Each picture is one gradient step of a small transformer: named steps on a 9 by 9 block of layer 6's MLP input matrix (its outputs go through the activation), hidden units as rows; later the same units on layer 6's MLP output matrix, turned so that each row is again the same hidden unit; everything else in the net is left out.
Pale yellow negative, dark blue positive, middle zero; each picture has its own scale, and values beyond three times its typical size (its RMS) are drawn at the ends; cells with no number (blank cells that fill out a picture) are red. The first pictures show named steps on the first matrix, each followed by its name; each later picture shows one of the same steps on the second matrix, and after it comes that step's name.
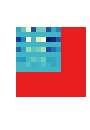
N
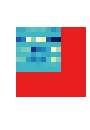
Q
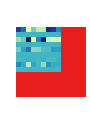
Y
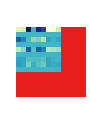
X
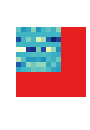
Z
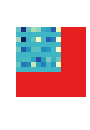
N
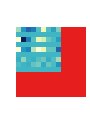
X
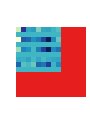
Y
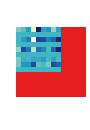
Y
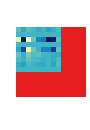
Q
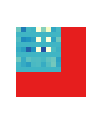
X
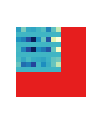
Y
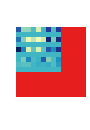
X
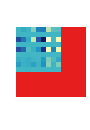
Z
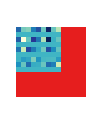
N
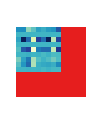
Z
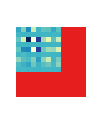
Z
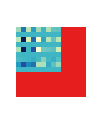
Y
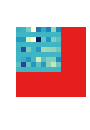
N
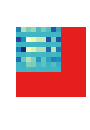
Z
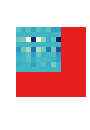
Q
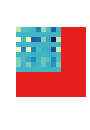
Z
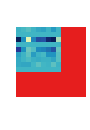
Q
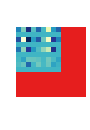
N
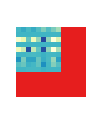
Z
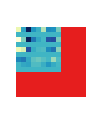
X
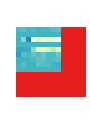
Q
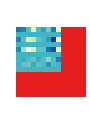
X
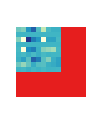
Z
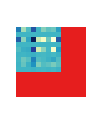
Z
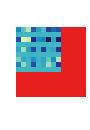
N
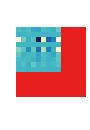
Q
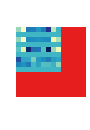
X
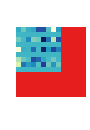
N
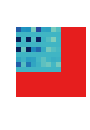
Y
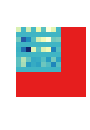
X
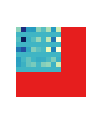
Y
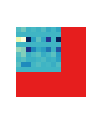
Q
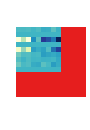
Q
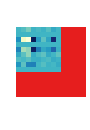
Q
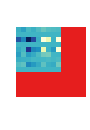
Q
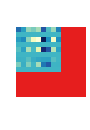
Y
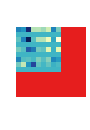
N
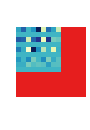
X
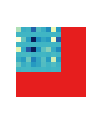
Z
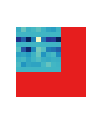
Q
